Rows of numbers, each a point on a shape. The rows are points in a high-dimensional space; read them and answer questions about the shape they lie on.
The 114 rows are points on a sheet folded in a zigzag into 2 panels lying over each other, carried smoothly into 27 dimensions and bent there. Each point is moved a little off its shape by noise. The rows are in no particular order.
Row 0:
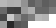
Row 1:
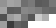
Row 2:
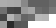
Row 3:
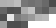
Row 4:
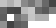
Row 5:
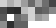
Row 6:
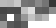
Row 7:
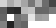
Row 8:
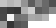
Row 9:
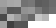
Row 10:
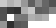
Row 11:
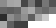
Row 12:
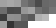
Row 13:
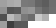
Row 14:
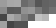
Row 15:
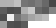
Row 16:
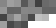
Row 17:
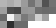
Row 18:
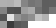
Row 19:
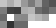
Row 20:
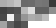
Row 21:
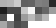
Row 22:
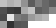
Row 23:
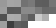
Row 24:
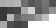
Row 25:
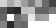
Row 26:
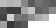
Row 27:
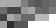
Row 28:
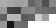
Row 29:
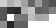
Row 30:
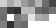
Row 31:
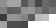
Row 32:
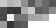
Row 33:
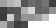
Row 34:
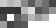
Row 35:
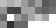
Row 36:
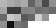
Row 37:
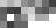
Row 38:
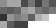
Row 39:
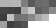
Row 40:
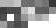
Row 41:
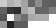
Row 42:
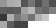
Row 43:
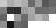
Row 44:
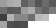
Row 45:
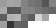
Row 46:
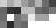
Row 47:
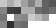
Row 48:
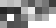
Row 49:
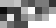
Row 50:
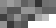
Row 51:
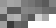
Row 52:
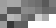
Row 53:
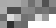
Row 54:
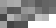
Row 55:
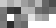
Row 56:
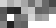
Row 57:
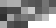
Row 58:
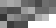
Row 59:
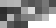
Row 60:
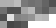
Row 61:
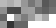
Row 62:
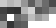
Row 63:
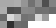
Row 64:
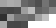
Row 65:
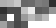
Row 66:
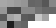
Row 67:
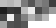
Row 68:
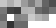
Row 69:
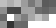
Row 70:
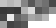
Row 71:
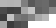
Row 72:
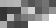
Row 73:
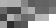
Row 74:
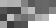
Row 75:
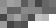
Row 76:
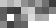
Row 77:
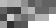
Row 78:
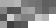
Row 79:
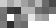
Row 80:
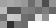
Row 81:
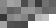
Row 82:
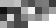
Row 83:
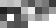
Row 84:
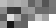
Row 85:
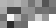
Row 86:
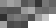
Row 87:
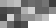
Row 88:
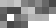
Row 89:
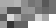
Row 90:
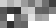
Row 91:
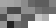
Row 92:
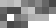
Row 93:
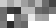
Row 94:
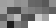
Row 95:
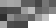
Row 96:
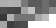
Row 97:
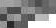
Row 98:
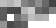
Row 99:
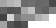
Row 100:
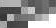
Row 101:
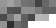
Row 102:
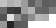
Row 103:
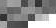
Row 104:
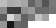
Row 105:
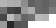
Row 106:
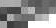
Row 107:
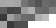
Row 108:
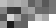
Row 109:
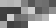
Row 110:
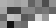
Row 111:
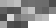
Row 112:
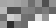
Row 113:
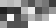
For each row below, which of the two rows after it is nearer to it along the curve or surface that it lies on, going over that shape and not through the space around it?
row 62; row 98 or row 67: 67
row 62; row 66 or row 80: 66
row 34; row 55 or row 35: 55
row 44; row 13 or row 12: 13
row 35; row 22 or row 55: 55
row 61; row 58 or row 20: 20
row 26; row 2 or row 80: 2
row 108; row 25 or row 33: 25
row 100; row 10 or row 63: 10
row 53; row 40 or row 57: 40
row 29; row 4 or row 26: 26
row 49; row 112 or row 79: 79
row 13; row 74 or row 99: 99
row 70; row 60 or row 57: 57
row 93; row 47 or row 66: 47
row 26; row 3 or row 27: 27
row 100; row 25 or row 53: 25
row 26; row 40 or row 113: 113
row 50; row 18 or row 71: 71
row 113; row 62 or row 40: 62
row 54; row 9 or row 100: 9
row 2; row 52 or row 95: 95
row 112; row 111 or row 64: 111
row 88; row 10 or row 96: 10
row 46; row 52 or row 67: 67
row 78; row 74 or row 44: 44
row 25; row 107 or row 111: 111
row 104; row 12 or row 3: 12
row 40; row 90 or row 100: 90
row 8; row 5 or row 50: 5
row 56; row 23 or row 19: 19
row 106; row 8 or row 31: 8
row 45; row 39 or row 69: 69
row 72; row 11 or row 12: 12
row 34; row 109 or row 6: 109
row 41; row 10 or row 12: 10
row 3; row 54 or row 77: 54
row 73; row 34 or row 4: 34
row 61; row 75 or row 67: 75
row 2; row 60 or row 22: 22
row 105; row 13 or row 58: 58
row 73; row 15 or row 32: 32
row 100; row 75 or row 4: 4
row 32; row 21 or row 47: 21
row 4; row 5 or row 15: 15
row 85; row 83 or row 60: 60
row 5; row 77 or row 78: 77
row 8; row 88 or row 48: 48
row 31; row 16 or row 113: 16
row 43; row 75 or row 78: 78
